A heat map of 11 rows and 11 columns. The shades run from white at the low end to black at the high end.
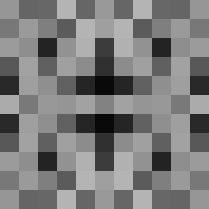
Slope: none. Roughest part: centre. Ninth with the highest average: centre. Mirror symmetry: left to right and top to bottom.
